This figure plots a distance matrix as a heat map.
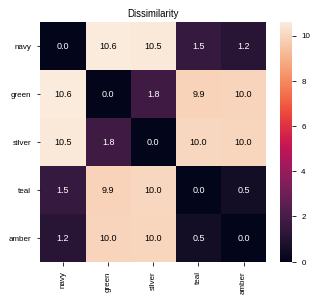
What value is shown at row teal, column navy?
1.5
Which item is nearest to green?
silver
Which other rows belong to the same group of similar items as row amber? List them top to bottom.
navy, teal
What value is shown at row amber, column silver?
10.0
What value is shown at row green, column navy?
10.6
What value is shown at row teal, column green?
9.9
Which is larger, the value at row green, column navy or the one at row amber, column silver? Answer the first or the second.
the first
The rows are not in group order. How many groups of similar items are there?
2
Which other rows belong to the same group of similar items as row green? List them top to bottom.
silver
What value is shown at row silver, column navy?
10.5
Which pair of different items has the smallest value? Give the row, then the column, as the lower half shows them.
amber, teal
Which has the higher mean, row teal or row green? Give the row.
green
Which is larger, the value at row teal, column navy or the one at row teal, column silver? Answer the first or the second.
the second
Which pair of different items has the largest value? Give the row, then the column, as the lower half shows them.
green, navy
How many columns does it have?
5
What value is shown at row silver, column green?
1.8
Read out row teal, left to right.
1.5 9.9 10.0 0.0 0.5
